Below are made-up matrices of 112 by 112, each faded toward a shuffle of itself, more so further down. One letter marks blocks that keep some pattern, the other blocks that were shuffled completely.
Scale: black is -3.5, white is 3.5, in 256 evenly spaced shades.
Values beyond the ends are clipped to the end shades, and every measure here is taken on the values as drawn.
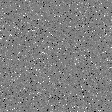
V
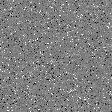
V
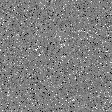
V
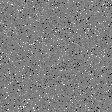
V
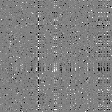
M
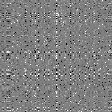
M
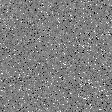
V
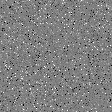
V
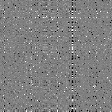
M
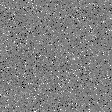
V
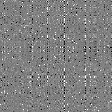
M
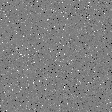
V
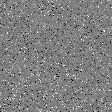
V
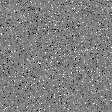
V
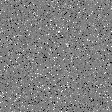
V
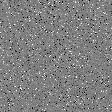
V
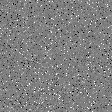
V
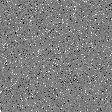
V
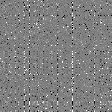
M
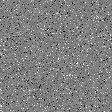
V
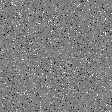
V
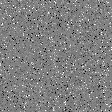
V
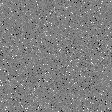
V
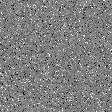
V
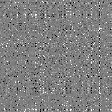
M
